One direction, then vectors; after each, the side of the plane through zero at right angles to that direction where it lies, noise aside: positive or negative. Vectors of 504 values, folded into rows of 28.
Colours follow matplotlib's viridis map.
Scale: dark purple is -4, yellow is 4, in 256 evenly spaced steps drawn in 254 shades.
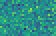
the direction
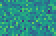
positive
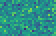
positive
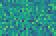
positive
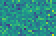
positive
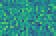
positive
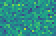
negative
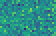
positive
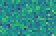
positive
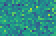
positive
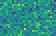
negative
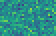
positive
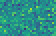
positive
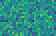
negative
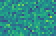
negative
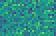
negative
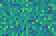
positive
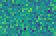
positive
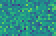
positive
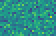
negative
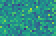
positive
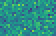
negative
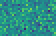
positive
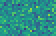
positive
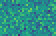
positive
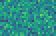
negative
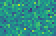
negative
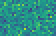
negative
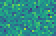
negative
